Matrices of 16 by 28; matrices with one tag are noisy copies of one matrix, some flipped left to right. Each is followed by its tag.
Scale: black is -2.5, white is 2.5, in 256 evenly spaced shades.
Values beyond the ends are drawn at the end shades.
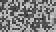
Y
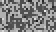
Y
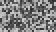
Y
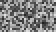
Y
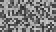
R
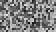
Y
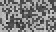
Y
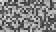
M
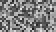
Y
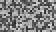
M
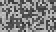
Y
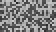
R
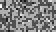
M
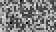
Y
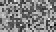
Y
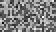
R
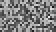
R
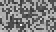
Y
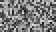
R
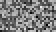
M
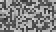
M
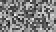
Y
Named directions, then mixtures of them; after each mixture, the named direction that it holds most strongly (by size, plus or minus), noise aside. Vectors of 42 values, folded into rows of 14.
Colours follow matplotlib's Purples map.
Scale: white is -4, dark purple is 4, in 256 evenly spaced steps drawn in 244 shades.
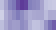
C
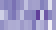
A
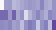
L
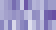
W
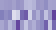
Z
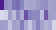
L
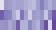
Z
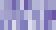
W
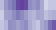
C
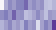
L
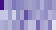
L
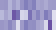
Z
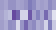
Z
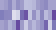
Z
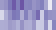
A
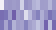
L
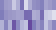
W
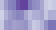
C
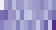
L
